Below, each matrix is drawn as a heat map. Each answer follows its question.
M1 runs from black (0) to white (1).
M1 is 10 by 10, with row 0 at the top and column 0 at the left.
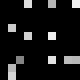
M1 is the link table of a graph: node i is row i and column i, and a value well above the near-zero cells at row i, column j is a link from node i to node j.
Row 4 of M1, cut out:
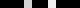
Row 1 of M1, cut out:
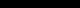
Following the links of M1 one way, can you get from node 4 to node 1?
yes
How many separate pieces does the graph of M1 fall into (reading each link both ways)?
2
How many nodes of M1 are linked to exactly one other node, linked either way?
1
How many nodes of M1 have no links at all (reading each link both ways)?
1
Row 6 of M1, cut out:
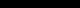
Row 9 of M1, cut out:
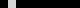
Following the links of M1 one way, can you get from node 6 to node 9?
no
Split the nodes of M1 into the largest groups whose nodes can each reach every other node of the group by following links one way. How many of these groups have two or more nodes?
0
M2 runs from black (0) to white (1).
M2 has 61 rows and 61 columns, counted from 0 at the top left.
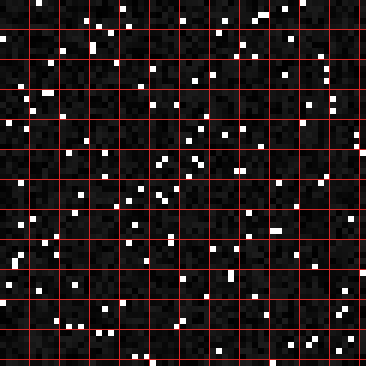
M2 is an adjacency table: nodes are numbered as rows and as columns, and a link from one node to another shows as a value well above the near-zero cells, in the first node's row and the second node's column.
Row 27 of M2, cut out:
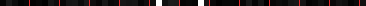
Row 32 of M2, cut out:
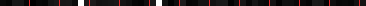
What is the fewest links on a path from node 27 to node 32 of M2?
2
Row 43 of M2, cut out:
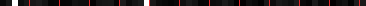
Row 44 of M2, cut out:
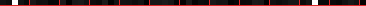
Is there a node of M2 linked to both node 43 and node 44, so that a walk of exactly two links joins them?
yes
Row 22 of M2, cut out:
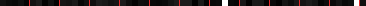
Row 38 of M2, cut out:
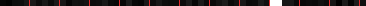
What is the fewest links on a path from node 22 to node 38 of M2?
5
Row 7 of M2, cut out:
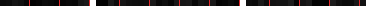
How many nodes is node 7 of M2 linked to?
2
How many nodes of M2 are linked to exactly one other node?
0
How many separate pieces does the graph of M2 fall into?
1
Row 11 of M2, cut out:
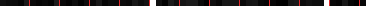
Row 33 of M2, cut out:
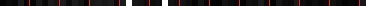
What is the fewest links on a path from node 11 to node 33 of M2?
6
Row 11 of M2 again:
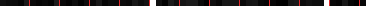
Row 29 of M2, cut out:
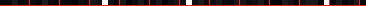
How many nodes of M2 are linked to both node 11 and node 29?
1
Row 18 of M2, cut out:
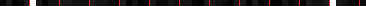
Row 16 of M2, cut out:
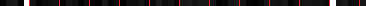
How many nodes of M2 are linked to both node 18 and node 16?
1
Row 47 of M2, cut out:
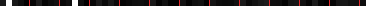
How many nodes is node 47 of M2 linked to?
2
